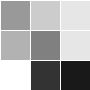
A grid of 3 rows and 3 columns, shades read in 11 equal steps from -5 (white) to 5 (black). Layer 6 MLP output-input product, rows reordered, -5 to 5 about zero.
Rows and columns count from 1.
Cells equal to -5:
1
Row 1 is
-1 -3 -4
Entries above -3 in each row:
1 2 2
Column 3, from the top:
-4 -4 4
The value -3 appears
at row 1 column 2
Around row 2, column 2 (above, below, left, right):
-3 3 -2 -4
